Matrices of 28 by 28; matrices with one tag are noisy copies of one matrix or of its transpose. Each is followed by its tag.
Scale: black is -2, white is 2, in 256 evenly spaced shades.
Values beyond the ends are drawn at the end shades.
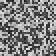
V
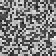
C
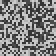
V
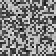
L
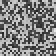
V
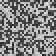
L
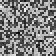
L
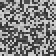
V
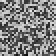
V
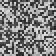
L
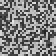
C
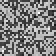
L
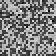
L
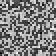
C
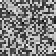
L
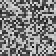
L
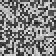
L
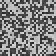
L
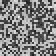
V
